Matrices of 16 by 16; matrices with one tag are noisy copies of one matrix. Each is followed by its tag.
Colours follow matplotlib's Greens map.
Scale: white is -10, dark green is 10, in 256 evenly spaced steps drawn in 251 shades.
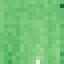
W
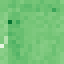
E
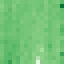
W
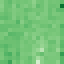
W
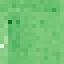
E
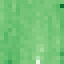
W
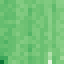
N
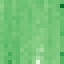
W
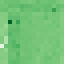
E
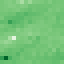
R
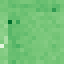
E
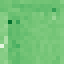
E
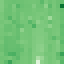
W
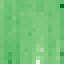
W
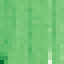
N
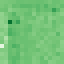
E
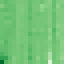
N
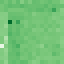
E
